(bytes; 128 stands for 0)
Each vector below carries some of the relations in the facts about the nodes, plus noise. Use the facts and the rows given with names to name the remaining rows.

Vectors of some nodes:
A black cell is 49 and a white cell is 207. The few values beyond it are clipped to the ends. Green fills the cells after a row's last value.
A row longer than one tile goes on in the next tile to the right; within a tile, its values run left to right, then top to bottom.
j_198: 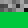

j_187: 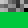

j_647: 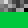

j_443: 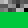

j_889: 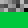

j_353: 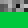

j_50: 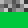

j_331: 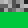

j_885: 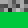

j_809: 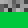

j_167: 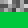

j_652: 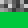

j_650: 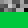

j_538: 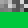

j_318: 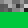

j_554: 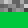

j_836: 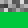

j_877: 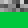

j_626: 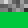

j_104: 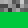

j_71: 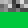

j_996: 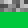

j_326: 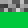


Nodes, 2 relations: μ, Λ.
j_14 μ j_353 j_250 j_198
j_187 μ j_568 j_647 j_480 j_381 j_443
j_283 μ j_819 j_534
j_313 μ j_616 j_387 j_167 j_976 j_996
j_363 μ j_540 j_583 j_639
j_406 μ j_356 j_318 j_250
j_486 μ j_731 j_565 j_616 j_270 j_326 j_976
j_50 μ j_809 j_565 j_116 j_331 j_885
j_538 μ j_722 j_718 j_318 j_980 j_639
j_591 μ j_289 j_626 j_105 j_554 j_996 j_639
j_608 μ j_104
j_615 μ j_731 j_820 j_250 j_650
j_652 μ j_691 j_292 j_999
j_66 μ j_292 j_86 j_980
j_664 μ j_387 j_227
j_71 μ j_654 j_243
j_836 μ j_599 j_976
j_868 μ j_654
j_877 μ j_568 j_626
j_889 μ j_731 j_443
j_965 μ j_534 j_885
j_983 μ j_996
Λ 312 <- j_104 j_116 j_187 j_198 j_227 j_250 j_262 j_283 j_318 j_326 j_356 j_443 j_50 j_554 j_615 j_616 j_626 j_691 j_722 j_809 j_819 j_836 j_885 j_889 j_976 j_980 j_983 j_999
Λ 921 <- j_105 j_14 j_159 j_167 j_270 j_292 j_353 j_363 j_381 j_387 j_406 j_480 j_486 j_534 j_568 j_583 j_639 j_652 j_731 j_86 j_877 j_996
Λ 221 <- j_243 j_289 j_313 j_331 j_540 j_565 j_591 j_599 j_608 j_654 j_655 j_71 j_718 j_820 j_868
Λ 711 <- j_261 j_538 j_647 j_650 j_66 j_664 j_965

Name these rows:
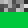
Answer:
j_565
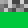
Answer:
j_664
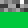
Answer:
j_615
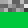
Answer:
j_983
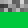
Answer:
j_227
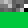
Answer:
j_718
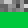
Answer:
j_639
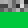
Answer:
j_534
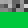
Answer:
j_159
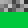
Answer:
j_965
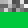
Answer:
j_313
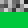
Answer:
j_486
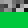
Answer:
j_731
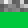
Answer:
j_289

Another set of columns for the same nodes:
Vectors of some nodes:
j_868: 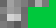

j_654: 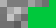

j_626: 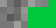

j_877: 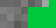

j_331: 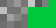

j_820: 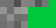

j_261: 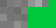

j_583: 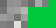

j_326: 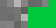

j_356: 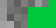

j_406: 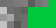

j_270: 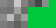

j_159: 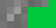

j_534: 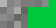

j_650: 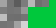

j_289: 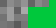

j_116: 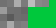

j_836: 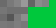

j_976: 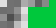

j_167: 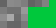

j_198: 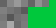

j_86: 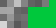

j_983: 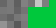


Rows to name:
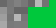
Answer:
j_538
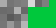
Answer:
j_443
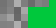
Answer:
j_639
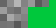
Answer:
j_565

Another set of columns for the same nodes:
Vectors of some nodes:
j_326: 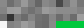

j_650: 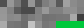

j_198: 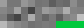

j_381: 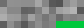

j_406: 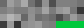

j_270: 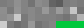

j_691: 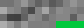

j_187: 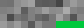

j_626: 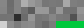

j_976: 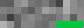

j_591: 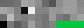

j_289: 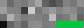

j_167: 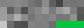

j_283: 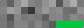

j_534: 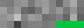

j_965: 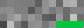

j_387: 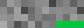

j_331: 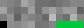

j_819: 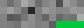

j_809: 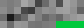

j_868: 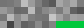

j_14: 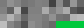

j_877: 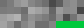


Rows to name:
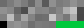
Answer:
j_608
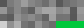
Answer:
j_889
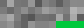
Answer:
j_647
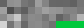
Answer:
j_731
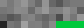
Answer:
j_318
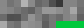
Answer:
j_980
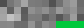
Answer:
j_363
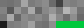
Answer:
j_599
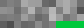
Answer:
j_71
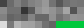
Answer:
j_615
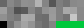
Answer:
j_820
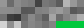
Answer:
j_50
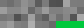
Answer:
j_722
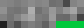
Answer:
j_718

